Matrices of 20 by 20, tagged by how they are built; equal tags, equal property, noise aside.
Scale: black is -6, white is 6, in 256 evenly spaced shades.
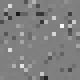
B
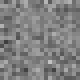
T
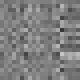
T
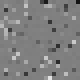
B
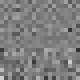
T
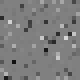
B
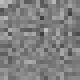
T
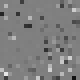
B
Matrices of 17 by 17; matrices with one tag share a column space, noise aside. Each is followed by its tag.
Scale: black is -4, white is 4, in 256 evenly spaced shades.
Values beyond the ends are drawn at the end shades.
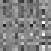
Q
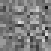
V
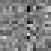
V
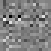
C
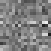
Q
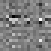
C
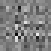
V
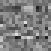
V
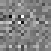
C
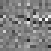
C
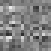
V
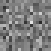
V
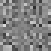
Q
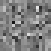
V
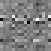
C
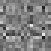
V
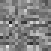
Q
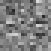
Q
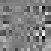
V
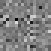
C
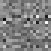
C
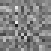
V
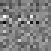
C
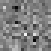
V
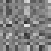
Q
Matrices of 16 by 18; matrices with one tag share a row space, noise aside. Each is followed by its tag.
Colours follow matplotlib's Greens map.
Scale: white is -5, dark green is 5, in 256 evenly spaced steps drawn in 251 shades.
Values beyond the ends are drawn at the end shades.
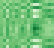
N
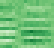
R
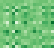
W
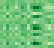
N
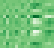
N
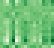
W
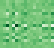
W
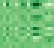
N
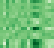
N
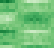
R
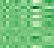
N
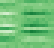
R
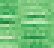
R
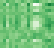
N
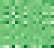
W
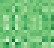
W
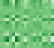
W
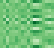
N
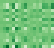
W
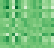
W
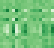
W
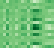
N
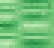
R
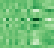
N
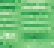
R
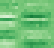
R
